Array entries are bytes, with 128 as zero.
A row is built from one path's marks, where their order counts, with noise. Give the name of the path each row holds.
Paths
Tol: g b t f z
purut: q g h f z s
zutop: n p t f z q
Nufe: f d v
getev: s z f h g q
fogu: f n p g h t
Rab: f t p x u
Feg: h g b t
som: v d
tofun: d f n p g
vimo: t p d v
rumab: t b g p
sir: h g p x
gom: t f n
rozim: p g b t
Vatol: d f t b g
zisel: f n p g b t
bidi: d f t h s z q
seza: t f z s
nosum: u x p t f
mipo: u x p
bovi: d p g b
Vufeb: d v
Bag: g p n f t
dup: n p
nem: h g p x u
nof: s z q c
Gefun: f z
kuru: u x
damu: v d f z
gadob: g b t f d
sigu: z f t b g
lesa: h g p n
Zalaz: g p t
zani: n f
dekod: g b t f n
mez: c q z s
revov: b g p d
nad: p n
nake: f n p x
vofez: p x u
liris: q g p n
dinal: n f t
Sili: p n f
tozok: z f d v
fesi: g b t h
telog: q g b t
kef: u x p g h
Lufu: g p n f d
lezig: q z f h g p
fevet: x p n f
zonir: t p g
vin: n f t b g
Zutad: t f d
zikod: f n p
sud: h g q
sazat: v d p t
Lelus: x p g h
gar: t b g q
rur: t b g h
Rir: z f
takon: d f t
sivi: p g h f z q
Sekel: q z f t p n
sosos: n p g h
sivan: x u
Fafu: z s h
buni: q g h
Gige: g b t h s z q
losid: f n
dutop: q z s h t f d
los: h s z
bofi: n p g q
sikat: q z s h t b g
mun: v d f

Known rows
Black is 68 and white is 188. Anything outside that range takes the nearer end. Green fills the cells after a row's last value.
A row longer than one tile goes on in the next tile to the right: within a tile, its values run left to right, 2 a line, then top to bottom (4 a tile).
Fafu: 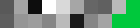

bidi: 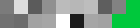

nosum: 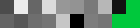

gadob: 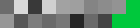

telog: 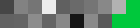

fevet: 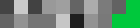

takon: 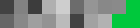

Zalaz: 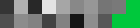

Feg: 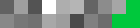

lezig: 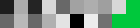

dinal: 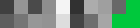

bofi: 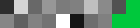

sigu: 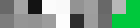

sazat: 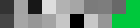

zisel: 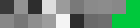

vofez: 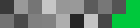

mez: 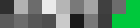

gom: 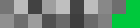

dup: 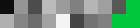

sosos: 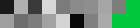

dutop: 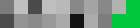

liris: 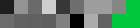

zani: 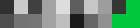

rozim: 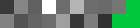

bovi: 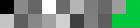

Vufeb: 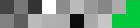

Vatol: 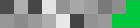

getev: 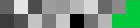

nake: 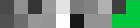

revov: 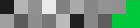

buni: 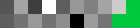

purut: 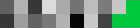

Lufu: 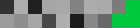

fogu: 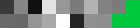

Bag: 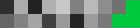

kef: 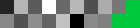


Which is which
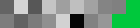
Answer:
sud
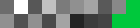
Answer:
gar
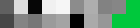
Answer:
Rir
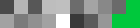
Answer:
vin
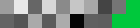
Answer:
Gige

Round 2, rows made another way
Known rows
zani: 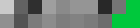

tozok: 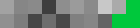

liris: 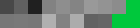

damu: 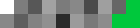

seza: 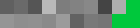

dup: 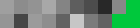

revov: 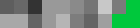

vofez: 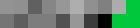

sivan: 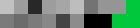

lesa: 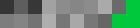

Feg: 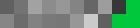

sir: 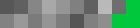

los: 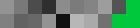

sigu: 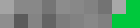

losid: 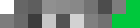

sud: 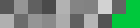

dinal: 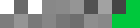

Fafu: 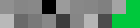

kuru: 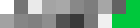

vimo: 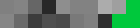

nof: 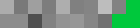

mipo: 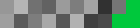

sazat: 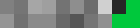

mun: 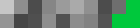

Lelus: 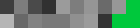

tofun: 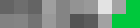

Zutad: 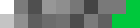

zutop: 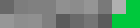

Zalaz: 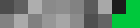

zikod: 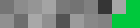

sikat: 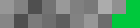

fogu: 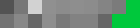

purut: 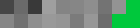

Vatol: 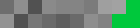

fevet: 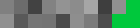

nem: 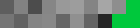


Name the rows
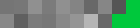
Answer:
telog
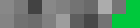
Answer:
zonir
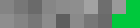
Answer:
Sekel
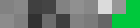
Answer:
Nufe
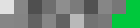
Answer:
Tol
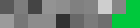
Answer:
bidi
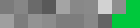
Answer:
getev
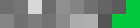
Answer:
rozim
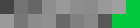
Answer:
sivi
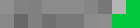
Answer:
vin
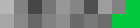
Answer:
gadob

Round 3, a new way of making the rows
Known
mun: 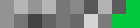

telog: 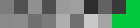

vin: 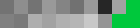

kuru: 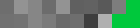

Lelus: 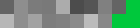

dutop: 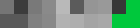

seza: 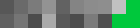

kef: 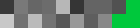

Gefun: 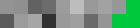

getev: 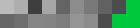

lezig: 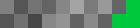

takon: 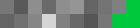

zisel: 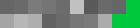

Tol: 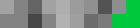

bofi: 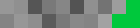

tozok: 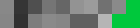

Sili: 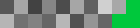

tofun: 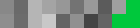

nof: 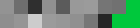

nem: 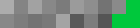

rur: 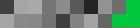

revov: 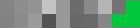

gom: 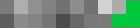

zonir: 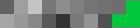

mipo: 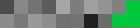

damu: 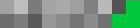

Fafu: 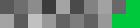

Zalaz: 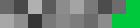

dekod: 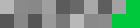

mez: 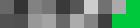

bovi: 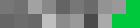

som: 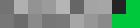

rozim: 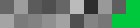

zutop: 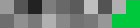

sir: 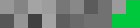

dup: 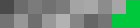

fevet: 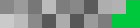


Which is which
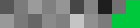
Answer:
fesi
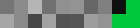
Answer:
sazat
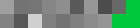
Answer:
sigu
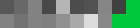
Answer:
buni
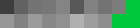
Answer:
sosos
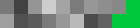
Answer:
Lufu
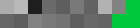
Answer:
sivi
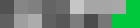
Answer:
zikod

